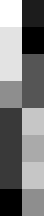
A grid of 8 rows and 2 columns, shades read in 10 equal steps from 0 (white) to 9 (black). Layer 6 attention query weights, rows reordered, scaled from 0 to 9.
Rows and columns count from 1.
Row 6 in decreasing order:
7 3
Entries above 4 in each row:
1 1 1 1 1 1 1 1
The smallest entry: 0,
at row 1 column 1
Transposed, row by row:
0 1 1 4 7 7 7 9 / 8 9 6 6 2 3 2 4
